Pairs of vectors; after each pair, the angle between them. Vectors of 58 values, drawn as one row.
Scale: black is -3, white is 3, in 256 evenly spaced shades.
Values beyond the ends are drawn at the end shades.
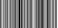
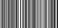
nearly opposite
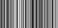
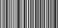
orthogonal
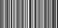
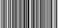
nearly opposite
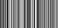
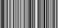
partly aligned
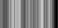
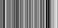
partly opposed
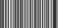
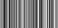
partly opposed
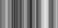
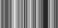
nearly opposite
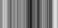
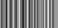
orthogonal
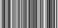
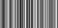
orthogonal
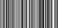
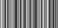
partly opposed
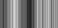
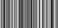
partly aligned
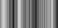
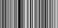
partly opposed
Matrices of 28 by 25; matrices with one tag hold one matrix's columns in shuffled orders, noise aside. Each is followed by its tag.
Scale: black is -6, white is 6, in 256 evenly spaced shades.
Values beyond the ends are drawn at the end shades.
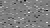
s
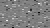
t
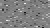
t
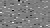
s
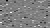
s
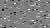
t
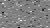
t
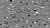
s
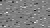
s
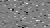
t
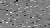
s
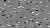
s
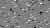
t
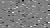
s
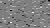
s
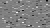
s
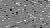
t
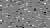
t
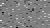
t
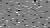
s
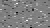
t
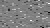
t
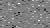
t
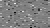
t
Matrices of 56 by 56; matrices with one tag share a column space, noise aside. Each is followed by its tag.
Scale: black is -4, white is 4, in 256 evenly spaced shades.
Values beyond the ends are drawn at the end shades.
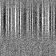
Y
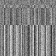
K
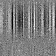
Y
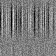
Y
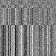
K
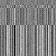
K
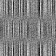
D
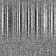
Y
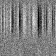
Y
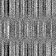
D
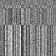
K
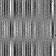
D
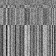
K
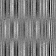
D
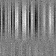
Y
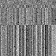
K
